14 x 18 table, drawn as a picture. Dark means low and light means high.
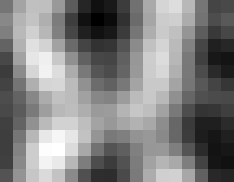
Upright stripes repeat 2 times across the table. Overall the values sit about 50% of the way up the scale. The ninth with the highest average is the bottom left. No lone cell stands out from its neighbours.
